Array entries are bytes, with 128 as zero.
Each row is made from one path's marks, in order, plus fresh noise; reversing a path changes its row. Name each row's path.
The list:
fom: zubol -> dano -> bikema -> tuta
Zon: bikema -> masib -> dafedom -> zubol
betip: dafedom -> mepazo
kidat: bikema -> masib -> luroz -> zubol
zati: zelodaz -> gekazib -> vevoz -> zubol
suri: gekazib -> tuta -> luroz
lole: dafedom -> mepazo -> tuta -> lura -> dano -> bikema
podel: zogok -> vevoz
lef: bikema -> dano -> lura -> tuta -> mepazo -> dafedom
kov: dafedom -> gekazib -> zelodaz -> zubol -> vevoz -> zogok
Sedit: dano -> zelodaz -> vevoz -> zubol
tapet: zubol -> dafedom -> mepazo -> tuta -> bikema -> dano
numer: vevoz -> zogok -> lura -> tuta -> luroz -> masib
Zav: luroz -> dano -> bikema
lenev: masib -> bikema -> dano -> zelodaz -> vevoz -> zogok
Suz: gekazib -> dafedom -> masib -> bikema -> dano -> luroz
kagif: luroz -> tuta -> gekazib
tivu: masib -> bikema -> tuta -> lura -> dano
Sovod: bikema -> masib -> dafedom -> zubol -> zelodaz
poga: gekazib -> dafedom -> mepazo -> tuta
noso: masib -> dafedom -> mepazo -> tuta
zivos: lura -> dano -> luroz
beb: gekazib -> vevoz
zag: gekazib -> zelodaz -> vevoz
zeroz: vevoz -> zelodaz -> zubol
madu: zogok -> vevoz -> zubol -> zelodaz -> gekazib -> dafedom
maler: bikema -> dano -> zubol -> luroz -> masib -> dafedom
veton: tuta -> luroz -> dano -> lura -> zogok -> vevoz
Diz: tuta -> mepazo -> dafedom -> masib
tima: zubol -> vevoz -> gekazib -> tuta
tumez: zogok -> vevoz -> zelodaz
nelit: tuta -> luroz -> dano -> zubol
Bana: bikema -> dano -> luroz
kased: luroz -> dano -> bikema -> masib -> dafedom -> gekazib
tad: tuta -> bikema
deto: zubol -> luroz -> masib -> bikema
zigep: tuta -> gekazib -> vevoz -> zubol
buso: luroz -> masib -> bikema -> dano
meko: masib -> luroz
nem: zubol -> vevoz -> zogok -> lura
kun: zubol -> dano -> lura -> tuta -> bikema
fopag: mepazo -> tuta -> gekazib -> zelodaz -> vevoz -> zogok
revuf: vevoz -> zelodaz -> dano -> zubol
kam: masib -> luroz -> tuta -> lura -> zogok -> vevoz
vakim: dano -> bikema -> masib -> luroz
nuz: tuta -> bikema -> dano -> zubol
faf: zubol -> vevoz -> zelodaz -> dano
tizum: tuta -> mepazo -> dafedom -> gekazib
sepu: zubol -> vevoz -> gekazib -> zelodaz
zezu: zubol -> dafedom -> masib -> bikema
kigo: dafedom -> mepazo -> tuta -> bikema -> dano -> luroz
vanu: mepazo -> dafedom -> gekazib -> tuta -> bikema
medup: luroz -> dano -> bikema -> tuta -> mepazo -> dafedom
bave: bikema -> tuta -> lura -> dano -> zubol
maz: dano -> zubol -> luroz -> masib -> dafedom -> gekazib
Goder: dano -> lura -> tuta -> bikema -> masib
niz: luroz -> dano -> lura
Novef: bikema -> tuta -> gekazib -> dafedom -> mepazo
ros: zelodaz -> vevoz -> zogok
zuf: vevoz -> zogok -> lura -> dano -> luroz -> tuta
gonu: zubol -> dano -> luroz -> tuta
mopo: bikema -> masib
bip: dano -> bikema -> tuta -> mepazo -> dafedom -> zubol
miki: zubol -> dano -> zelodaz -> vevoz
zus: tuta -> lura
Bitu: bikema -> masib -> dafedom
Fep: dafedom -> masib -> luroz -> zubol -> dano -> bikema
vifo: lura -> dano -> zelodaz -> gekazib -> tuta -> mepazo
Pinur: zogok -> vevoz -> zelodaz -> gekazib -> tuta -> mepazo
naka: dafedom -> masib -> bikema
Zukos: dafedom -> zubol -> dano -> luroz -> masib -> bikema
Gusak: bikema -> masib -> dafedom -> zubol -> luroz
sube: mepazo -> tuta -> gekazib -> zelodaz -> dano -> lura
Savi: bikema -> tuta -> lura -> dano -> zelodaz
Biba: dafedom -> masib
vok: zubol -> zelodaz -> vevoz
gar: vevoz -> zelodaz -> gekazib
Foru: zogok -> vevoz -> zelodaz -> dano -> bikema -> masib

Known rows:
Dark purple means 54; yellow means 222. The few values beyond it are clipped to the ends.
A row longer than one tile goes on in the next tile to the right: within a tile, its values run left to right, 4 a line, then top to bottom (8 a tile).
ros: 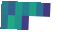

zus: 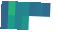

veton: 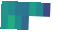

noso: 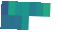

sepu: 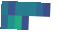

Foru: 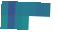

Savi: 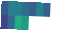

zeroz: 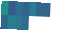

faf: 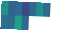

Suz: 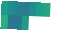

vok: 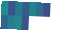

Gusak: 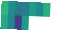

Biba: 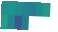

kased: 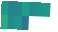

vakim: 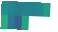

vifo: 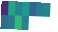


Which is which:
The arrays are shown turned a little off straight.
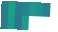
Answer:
zuf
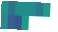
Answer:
zezu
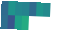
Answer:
lole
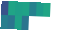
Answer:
Novef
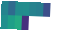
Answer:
beb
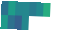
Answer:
Diz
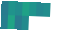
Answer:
suri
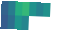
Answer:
vanu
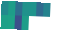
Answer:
numer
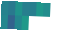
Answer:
Zav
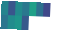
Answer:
lenev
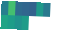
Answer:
niz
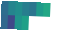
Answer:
tapet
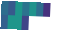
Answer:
tumez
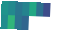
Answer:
kam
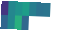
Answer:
Pinur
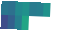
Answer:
fom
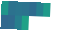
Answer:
nuz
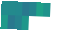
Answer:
Bana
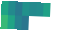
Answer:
maz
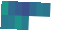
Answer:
revuf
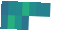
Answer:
kagif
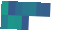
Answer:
zati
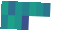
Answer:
madu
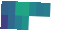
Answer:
tad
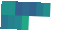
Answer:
bave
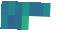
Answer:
Goder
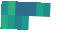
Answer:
zivos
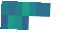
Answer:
tima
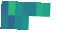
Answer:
lef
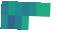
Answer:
kigo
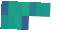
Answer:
tizum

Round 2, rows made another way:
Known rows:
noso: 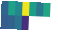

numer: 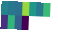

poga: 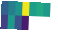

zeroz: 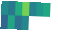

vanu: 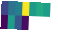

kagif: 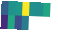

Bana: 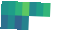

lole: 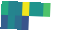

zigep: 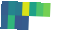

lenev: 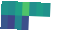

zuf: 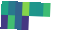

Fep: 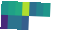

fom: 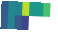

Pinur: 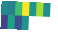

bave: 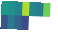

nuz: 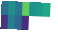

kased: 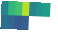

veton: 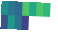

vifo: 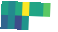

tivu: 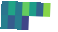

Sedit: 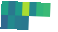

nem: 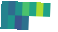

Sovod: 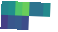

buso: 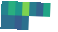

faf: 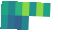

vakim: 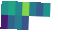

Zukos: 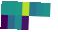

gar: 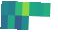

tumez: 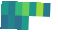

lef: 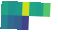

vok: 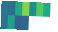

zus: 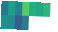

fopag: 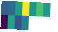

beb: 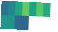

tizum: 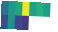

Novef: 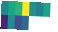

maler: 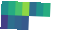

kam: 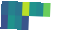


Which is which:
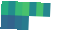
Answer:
Foru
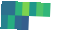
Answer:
zag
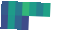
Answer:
tad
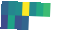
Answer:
gonu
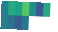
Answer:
mopo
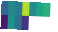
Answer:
nelit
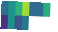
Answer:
kidat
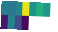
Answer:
tapet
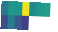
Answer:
medup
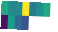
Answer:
kigo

